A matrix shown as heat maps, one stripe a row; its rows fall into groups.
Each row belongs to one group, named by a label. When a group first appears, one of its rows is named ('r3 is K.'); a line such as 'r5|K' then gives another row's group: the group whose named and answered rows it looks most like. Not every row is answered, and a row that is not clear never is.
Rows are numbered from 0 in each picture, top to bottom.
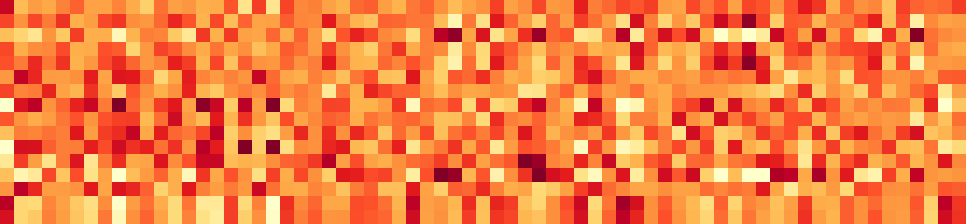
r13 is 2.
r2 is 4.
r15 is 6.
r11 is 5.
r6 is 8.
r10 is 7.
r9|5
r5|2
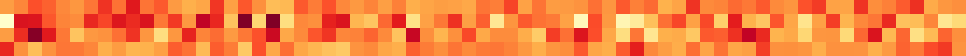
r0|5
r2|2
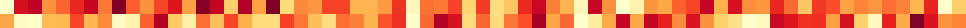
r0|7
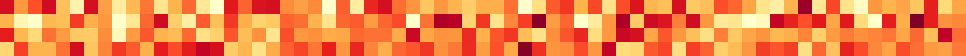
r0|8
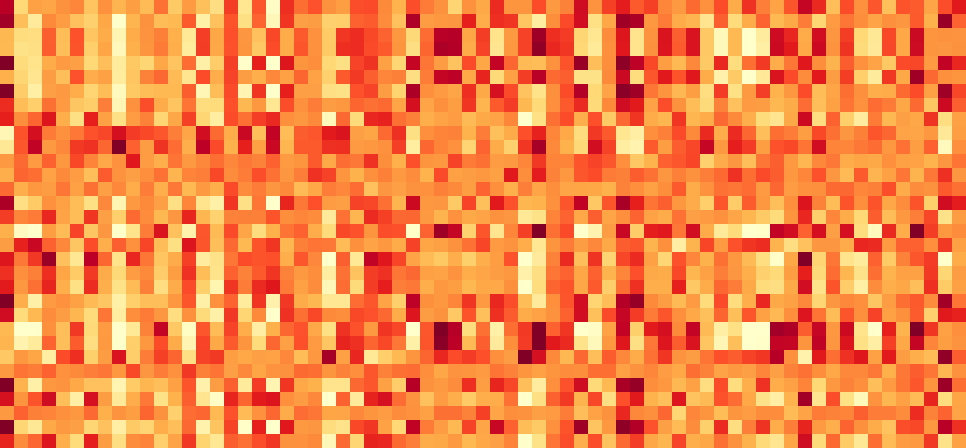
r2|4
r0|6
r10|7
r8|8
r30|6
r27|6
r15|8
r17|2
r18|8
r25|5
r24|4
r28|8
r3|4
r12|5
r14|6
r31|8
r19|8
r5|4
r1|6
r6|6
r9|7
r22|6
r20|8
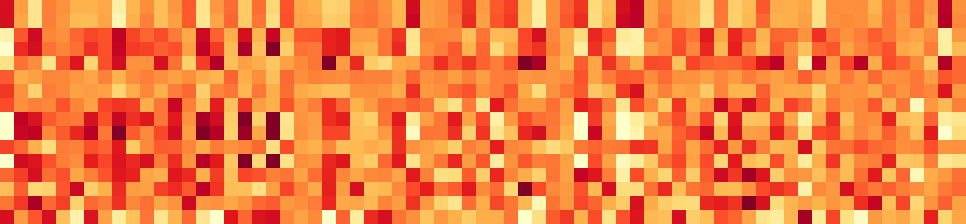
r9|7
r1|6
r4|5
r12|2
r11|7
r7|2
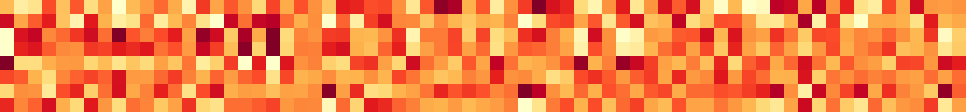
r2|7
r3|7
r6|5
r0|4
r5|2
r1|8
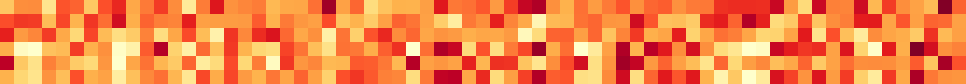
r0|5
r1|2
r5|4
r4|6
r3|4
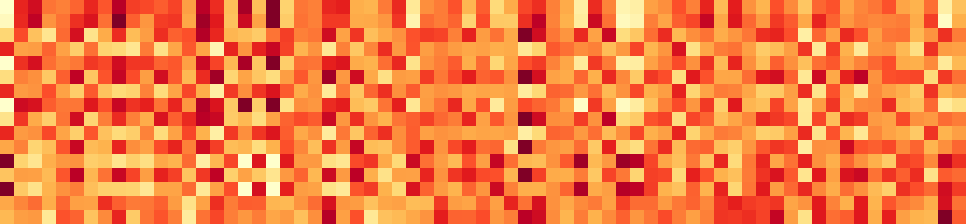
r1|7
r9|8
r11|6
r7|7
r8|5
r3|8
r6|8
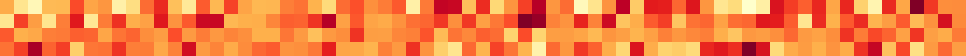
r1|5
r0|4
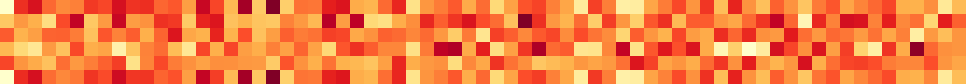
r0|7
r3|4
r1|5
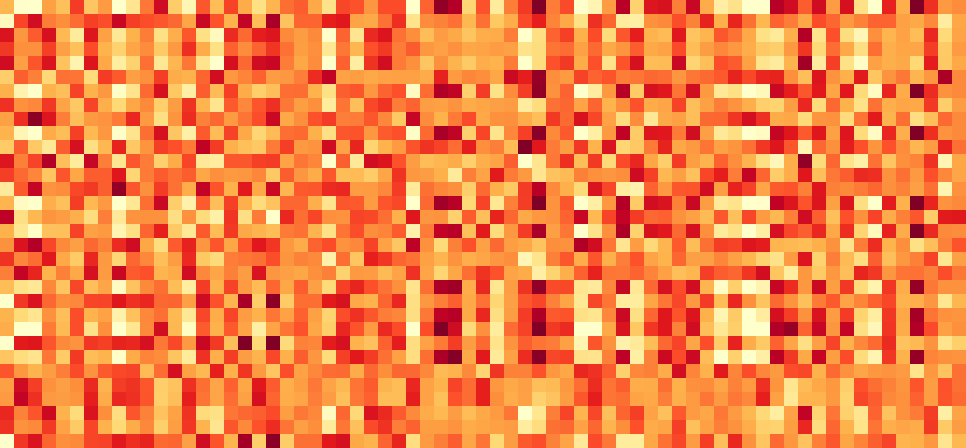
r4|8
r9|4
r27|2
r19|2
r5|5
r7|8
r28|2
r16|4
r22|4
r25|4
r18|8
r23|4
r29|8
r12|2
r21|7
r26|2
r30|8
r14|4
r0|4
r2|8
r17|2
